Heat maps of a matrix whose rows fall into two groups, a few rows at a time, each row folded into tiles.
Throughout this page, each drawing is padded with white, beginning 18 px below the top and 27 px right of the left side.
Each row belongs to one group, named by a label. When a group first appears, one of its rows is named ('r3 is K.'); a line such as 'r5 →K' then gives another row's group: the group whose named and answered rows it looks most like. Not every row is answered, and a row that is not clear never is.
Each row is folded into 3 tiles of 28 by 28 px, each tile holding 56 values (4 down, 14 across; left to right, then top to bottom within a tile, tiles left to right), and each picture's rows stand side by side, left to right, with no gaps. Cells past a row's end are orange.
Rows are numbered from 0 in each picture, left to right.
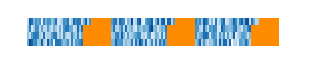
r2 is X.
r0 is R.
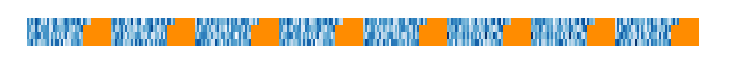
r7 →R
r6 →X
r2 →R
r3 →X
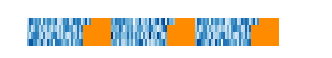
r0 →R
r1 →X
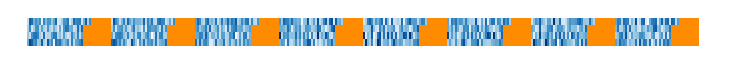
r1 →R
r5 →X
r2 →R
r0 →R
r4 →X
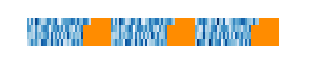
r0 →X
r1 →X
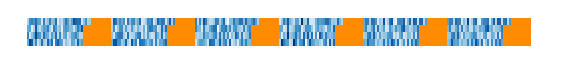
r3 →X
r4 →R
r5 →R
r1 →R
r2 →X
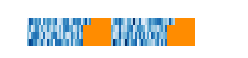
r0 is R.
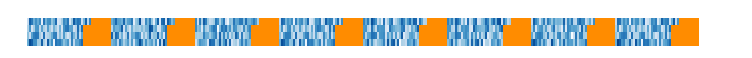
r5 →X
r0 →R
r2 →X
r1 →R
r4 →X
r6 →R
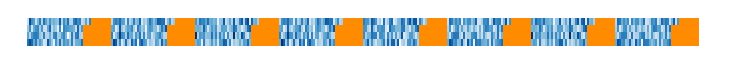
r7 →R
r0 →R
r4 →X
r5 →R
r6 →X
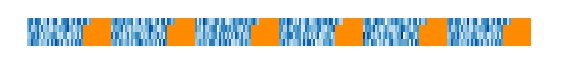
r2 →X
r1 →R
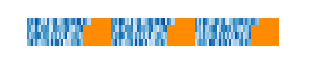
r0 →X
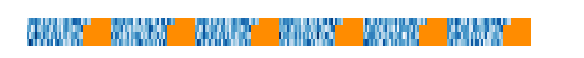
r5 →X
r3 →X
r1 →R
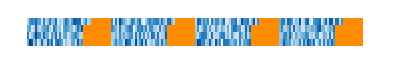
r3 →R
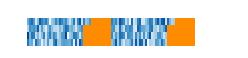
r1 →X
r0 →R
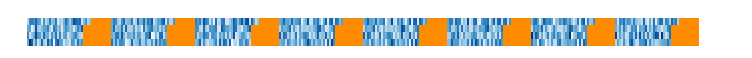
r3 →R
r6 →R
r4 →R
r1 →R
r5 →R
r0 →X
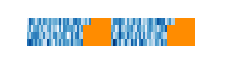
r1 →X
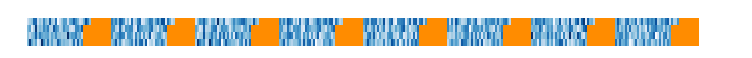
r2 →X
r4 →R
